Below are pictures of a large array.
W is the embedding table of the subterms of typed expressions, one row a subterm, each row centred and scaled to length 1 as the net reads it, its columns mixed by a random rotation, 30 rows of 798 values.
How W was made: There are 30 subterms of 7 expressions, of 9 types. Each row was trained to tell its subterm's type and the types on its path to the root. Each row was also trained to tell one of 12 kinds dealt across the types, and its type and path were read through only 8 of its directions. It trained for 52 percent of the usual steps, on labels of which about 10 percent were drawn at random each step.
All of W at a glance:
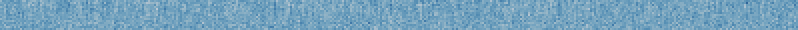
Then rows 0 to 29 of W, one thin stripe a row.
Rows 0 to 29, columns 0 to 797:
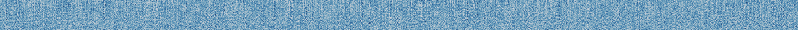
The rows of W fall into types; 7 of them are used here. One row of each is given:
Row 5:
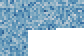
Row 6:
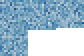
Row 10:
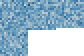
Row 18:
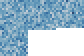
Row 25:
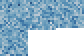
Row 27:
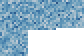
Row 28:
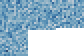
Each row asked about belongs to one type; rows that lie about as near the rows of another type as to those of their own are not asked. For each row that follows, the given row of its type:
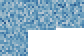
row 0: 18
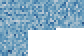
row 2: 6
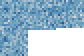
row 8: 27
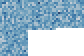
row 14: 28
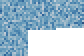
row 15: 6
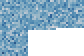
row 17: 18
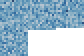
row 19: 6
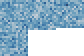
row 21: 25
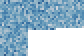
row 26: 28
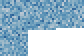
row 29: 18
